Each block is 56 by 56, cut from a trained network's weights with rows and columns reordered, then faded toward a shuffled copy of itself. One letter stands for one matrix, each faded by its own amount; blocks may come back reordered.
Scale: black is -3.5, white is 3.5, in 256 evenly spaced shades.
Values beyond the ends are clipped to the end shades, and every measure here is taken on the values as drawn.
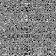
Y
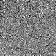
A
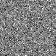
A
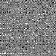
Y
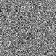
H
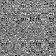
Y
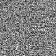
H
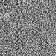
H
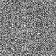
H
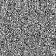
A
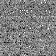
Y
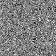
A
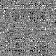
Y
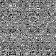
Y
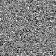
A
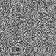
H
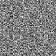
H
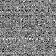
Y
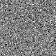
A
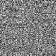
H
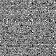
Y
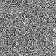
H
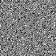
A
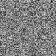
H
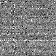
Y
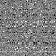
Y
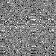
Y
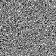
A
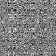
Y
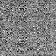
Y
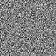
H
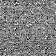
Y
